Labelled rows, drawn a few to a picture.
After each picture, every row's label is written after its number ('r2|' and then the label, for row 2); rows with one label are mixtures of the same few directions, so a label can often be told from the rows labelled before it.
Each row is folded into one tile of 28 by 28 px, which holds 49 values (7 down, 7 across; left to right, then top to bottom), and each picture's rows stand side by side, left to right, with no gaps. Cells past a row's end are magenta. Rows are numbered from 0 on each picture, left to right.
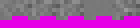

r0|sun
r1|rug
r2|rug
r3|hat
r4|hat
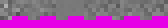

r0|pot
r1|hat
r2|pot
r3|sun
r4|pot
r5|sun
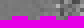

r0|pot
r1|hat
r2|rug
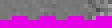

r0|hat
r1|hat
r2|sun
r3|hat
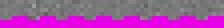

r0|rug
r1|pot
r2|rug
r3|pot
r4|rug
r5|pot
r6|hat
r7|hat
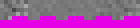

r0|hat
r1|sun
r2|hat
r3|hat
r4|hat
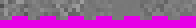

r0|rug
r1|hat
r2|sun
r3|hat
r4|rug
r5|sun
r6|sun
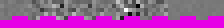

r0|rug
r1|hat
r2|pot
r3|pot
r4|hat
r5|rug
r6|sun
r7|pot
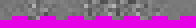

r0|sun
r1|pot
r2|hat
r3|rug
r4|rug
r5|pot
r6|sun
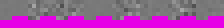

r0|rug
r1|pot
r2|pot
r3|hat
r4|hat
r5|pot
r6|hat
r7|hat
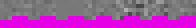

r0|hat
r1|rug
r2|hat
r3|pot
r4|hat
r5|rug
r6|hat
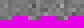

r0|pot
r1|pot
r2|pot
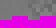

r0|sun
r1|sun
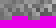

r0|sun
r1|sun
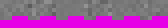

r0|sun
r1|rug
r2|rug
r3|rug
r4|sun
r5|pot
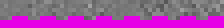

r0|pot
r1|rug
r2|pot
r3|pot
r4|rug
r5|sun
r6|hat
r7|sun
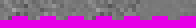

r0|hat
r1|hat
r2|pot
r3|hat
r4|sun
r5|pot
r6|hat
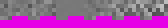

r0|pot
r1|rug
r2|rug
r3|hat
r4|sun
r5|sun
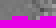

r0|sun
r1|hat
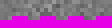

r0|hat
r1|sun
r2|rug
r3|pot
